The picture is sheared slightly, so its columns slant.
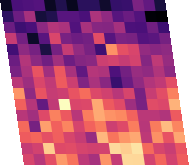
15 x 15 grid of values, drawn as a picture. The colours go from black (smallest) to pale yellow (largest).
The values follow a bell shape. There are no regular stripes. There is an overall slope up to the bottom. Overall the values sit about 50% of the way up the scale.
